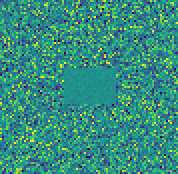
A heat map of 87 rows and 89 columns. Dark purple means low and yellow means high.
Histogram: bell-shaped. Stripes: none. Odd patch: calmer, in the centre. Seam: none. Odd rows or columns: none. Calmest part: centre. Slope: none. Grain: fine.
